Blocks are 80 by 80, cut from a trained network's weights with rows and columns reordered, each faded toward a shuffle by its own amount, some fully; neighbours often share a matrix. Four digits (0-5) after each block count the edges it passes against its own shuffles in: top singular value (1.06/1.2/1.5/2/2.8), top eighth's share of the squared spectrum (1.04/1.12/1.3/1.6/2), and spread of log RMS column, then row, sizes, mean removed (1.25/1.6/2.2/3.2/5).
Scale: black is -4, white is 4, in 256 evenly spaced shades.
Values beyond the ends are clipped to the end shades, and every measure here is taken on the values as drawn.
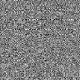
4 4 2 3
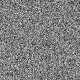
2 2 0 0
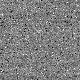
1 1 0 0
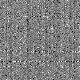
3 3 0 2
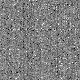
2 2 0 1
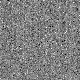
1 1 0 0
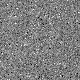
1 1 0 0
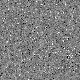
0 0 0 0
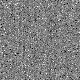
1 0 0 0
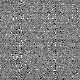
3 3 3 0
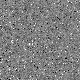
0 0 0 0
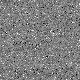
0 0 0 0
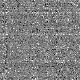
3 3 2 0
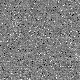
1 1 0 0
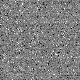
1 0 0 0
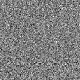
3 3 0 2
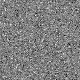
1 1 0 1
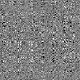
3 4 3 3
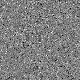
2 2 0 0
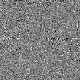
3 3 1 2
